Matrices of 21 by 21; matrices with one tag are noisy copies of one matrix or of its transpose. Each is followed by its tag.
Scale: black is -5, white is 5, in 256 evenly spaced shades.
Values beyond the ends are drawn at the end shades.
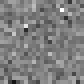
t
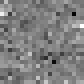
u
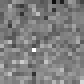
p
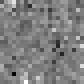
u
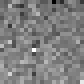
p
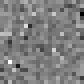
t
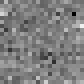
u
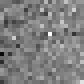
p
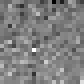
p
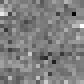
u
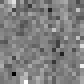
u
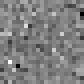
t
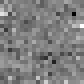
u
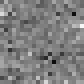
u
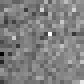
p
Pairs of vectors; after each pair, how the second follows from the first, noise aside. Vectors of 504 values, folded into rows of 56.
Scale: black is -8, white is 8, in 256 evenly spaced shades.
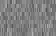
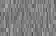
sign-scrambled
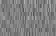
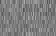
sign-scrambled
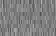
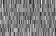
scaled up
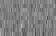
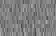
sign-scrambled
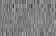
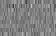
sign-scrambled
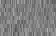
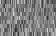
scaled up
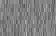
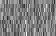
scaled up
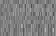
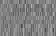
negated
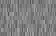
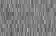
sign-scrambled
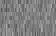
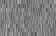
sign-scrambled
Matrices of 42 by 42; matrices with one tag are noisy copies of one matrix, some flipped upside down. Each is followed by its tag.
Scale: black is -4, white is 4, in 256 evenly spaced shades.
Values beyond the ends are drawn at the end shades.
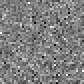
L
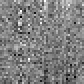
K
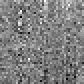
K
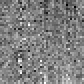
K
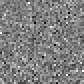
L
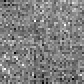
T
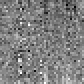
K
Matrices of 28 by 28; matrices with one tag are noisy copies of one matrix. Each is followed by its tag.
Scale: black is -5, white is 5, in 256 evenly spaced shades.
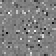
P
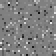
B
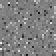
B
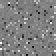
B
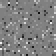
B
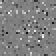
P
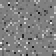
B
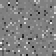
B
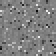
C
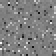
B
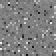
B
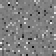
B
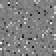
B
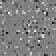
P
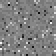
B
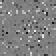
P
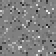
C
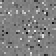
P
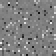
B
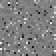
B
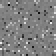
B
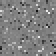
C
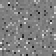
B
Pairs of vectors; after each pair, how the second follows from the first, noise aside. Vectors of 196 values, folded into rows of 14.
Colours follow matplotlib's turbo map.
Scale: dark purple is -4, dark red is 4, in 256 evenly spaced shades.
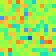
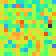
shuffled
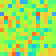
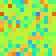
sign-scrambled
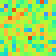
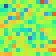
sign-scrambled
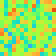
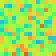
shuffled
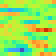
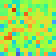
shuffled
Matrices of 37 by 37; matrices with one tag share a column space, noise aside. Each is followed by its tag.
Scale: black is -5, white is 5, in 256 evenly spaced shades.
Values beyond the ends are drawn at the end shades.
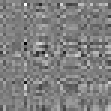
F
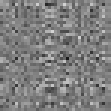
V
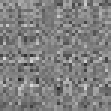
V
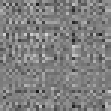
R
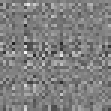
F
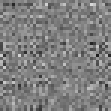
F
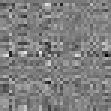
F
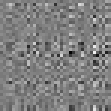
F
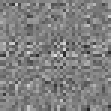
F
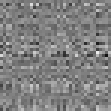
F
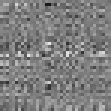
F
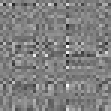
F
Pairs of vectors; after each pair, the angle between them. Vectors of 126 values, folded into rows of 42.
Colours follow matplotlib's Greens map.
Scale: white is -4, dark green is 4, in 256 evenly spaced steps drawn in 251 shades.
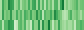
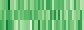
partly aligned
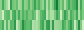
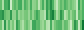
nearly opposite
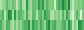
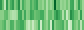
partly opposed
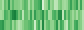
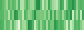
partly aligned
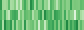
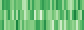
partly opposed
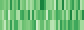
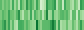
nearly opposite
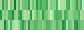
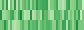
nearly parallel
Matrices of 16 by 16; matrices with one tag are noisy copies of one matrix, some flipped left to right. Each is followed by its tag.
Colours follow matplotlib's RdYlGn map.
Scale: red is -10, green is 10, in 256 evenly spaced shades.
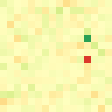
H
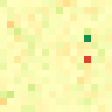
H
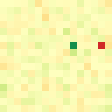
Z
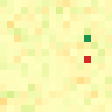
H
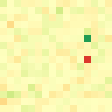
H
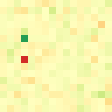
H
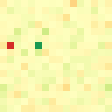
Z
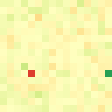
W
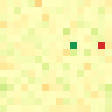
Z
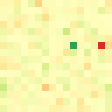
Z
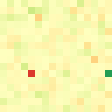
W
